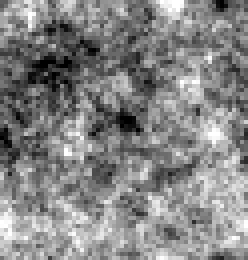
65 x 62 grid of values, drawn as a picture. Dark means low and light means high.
Odd rows or columns: none. Ninth with the lowest average: top left. Grain: blotchy. Stripes: none. Mirror symmetry: none.
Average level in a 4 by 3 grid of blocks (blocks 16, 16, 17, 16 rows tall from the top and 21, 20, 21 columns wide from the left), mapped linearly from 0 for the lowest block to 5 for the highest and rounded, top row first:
223
013
224
544
